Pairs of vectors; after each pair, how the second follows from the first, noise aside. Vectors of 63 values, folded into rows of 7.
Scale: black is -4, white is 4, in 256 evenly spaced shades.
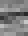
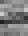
reversed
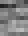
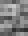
reversed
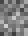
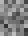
negated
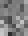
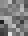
negated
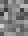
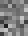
reversed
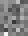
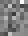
reversed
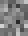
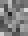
reversed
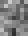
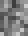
reversed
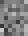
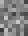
negated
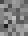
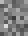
negated
